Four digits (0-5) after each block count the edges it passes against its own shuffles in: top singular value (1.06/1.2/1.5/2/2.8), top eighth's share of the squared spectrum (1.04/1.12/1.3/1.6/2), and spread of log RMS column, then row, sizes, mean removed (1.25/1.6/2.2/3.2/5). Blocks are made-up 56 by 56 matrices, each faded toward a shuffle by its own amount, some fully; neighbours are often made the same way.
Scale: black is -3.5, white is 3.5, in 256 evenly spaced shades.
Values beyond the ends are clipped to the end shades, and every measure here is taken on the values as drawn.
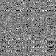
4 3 1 2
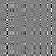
5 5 4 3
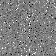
3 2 0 0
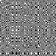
5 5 3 3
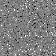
3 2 1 0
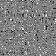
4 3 1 1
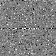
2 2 0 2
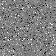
2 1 0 1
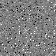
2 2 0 1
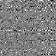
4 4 2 3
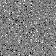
2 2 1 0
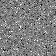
0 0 0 0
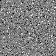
2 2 0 0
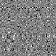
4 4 2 2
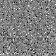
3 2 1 1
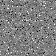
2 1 0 0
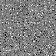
3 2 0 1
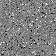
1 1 0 0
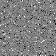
2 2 1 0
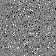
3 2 1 0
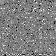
3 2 0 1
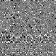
3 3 1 2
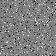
0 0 0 0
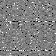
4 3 0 2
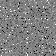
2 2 0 0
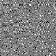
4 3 1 2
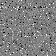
2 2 0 0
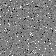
0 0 0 0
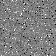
2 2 0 0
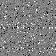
3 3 1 1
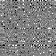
4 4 2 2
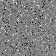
1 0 0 0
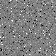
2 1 0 0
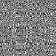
4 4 2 2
